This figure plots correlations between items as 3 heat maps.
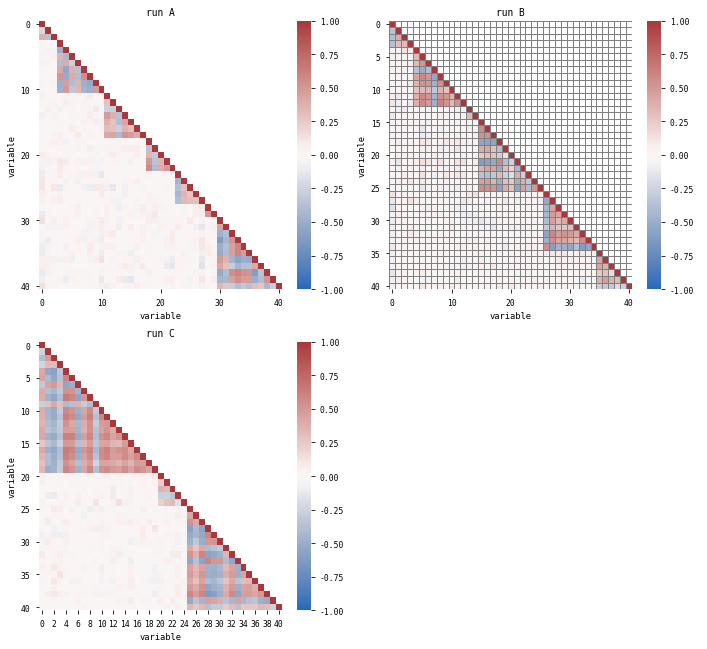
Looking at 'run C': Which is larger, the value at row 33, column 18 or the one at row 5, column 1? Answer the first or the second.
the first
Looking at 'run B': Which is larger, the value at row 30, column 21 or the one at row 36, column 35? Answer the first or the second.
the second
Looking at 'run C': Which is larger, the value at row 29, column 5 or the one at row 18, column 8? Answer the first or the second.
the second
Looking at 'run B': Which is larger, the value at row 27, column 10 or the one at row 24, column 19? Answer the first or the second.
the second
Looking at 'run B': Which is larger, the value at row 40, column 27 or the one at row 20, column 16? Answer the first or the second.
the second
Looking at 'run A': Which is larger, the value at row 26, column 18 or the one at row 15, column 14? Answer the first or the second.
the second
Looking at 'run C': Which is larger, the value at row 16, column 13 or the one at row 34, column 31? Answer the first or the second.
the first
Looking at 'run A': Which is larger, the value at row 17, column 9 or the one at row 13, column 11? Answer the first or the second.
the first
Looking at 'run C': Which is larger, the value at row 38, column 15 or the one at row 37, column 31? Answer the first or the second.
the second
